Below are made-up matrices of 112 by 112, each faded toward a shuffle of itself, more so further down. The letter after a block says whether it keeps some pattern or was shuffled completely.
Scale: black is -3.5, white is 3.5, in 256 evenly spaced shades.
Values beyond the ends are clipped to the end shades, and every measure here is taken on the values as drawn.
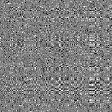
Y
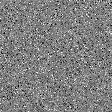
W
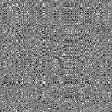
Y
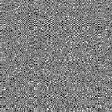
Y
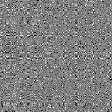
Y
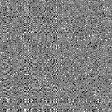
Y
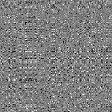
Y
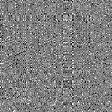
Y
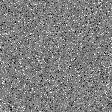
W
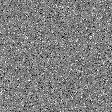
W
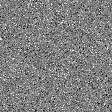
W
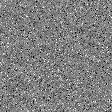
W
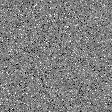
W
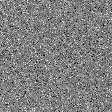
W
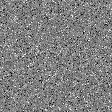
W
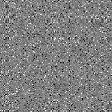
Y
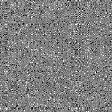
Y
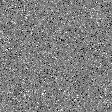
W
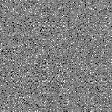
Y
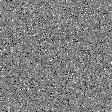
W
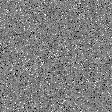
W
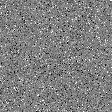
W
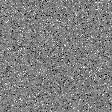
W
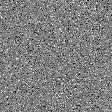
W
